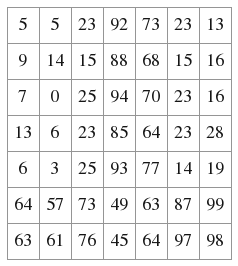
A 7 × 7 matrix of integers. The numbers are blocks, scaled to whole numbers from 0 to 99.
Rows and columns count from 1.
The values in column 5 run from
63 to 77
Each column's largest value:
64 61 76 94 77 97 99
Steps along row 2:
up up up down down up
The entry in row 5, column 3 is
25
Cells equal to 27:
0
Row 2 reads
9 14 15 88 68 15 16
